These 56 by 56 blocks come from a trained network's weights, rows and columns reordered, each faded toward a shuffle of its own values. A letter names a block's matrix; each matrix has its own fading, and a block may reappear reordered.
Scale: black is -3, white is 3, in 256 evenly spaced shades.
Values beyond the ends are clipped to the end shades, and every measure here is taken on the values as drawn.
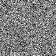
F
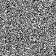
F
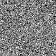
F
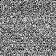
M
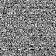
M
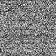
M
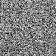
M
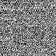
M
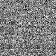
M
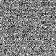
M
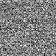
M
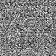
M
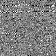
F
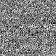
M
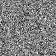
F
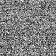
M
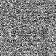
M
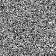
F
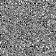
F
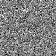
F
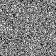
F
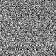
M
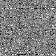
F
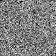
F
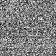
M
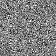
F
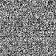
M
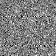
F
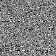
F
